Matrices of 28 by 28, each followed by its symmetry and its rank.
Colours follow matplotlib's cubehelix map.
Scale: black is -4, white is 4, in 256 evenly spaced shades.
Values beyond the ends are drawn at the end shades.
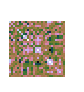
symmetric, rank five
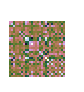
symmetric, rank five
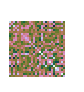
symmetric, rank five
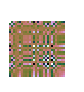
symmetric, rank two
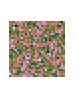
antisymmetric, full rank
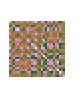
symmetric, rank five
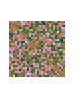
antisymmetric, full rank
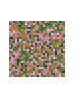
antisymmetric, full rank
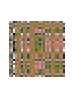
neither, rank two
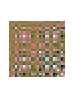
symmetric, rank two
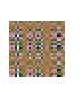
neither, rank two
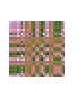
symmetric, rank two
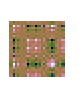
symmetric, rank two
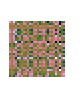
neither, rank three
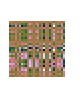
neither, rank two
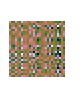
neither, rank three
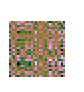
neither, rank three
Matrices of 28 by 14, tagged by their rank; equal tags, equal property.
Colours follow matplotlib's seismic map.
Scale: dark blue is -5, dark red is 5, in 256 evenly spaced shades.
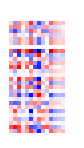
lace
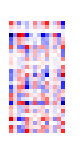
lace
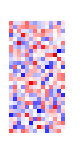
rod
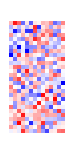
rod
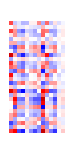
lace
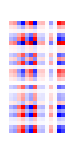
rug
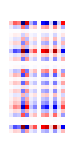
rug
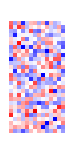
rod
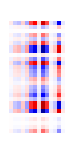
rug
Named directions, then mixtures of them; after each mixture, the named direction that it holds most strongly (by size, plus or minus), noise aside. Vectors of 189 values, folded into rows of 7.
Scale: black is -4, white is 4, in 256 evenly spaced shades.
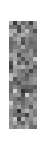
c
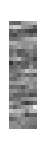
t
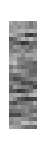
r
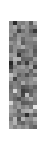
c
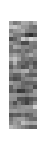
r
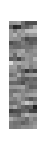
t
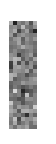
c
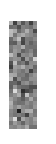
c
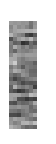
r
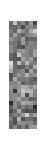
c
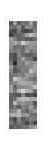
r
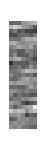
t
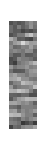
r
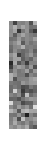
c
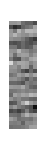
t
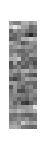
t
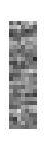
t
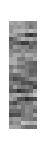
r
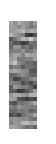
r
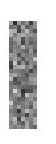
c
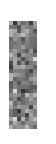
c
